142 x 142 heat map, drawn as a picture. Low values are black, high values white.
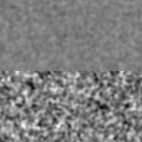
Mirror symmetry: none. Lone odd cells: none. Odd rows or columns: none. Seam: horizontal, 50% of the way down, the top part calmer. Slope: none. Grain: blotchy. Histogram: heavy tails on both sides.
